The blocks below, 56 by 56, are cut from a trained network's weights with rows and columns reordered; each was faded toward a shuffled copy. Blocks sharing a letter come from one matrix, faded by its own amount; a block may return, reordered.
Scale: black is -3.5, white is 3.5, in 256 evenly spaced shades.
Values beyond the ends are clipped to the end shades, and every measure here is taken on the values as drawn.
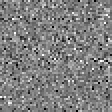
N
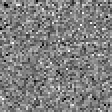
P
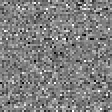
N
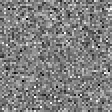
P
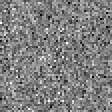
P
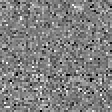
N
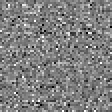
N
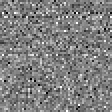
N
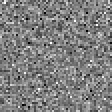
P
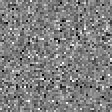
N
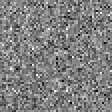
P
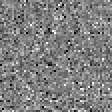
N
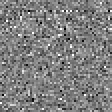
N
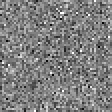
P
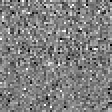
N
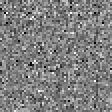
P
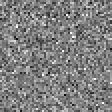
P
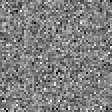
P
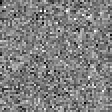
P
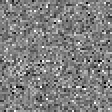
N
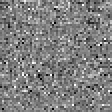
N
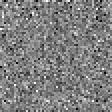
P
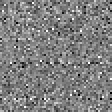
N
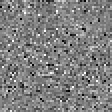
N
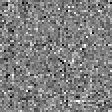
N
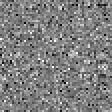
N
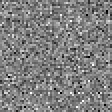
P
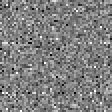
P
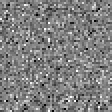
N
